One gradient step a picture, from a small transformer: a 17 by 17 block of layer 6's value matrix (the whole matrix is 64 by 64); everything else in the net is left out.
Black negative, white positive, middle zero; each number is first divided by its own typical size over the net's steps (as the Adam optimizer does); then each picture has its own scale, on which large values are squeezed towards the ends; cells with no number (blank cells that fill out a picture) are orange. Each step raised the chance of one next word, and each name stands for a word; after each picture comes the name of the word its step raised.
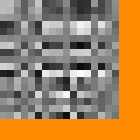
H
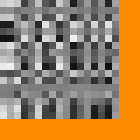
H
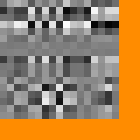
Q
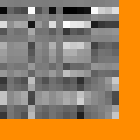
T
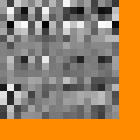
Q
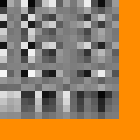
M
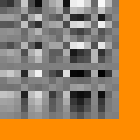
M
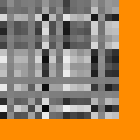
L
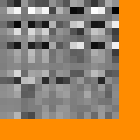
T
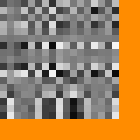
H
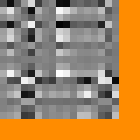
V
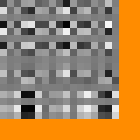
T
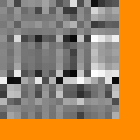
V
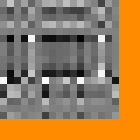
V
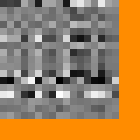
V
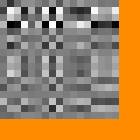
Q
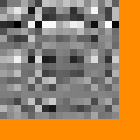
Q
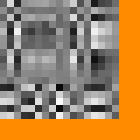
L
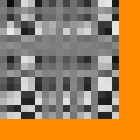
L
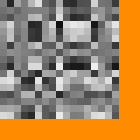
H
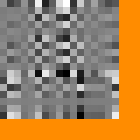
M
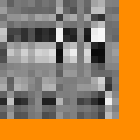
L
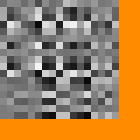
H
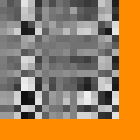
L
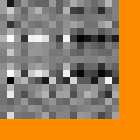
V
